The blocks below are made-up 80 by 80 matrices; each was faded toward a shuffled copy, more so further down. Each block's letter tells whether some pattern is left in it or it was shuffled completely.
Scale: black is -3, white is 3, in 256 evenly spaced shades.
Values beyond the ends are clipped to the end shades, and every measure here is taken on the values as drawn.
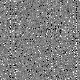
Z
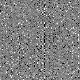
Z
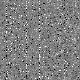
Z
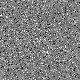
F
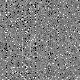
Z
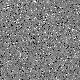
F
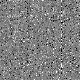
Z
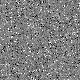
F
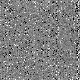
Z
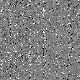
Z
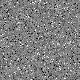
F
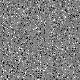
Z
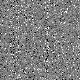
Z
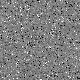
F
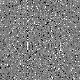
Z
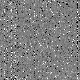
Z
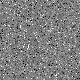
F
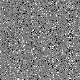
Z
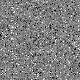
Z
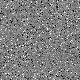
F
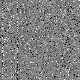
Z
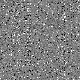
Z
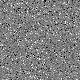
F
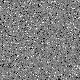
F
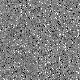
Z
